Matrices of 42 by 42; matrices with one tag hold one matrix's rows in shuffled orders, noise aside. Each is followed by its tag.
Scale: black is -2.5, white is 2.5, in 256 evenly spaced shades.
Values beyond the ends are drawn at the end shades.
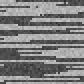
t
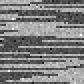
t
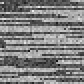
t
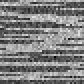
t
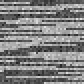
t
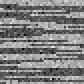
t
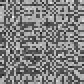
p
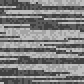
t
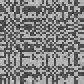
p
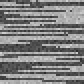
t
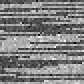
t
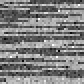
t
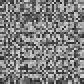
p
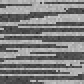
t
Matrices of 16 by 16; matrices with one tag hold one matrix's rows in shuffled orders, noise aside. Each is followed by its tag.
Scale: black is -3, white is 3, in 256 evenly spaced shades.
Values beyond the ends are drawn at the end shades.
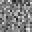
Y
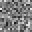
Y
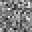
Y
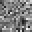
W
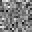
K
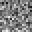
K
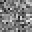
W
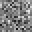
Y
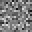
K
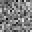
Y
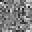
W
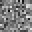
W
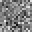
Y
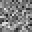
K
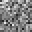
K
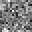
K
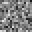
K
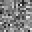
W
